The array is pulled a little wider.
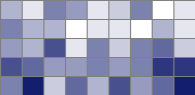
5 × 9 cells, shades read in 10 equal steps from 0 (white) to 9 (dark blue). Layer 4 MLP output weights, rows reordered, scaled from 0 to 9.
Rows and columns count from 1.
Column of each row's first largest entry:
3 1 3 8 2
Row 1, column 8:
0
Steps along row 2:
down same down up same down up down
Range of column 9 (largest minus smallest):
8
